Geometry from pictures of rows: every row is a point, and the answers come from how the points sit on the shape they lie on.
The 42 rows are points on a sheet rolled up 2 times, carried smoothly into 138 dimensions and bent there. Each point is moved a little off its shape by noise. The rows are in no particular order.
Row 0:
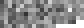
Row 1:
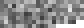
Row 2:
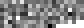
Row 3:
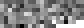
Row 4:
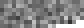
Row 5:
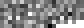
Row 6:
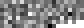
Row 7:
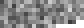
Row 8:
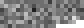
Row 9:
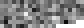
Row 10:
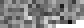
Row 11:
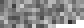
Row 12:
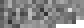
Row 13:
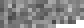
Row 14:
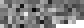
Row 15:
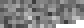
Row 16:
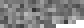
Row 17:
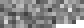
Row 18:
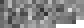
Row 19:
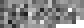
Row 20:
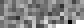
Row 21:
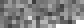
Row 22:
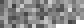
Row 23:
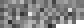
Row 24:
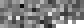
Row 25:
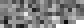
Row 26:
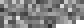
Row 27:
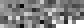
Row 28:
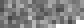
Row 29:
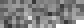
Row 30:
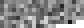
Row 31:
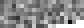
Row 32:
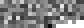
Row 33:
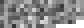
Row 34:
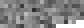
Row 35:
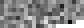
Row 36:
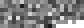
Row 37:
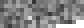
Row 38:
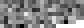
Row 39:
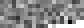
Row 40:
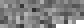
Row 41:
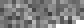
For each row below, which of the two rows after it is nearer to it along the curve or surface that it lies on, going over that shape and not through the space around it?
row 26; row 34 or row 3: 34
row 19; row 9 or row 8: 8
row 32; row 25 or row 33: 25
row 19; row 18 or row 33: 33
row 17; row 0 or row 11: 0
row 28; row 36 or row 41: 41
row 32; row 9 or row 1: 9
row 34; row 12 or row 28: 28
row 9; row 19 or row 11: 11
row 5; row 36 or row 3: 36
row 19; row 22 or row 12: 22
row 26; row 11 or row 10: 11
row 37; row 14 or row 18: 18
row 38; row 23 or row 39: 39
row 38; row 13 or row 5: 5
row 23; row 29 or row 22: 22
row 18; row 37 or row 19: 37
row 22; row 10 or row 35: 35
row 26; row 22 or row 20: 22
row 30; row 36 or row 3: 3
